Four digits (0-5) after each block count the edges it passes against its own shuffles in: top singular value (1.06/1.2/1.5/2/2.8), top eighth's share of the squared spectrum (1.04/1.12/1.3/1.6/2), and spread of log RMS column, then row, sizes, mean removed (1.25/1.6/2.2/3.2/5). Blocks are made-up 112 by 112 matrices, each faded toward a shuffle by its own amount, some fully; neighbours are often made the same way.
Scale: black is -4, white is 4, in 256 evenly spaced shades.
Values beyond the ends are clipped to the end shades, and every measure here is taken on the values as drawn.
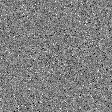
0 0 0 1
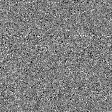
0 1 0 2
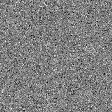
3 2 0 0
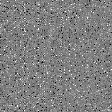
4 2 2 1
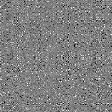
4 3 2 2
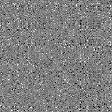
4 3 2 2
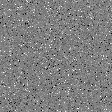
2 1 1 0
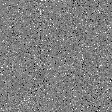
1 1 2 0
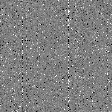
3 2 2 0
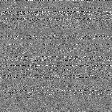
2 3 0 4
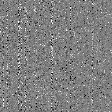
2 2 3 0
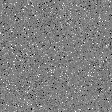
0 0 0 0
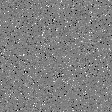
1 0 0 0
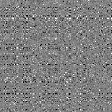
5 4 3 3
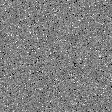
0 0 0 0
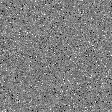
0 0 0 0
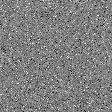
0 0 0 0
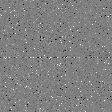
3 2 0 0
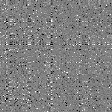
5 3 2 2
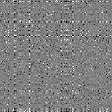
5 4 3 3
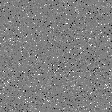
3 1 0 0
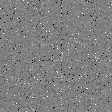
3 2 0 0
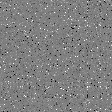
3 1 0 0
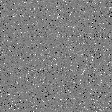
3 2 1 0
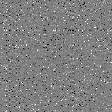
4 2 1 1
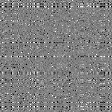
5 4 3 3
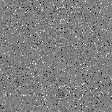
3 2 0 1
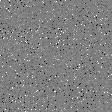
0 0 0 0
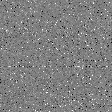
2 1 0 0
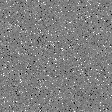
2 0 0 0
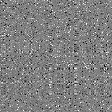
4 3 2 2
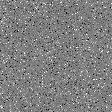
0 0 0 0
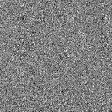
3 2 1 1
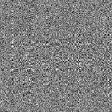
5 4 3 3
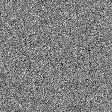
0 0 0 0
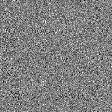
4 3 2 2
